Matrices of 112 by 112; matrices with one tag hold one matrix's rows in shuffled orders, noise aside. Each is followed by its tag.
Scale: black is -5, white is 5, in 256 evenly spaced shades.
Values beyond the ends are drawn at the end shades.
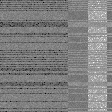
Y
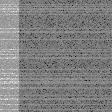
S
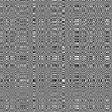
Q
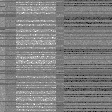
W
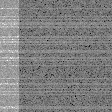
S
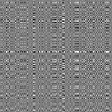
Q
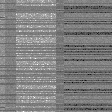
W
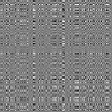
Q
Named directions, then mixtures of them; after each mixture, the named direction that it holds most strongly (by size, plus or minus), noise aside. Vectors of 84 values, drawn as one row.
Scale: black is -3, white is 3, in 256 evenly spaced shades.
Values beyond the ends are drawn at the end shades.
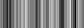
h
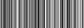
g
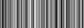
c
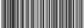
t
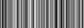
c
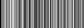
t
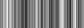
h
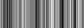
h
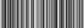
t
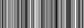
c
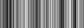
h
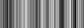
h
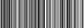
g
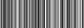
g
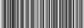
t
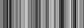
h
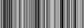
g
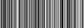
g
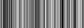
g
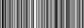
c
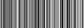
g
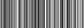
g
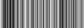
t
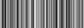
c
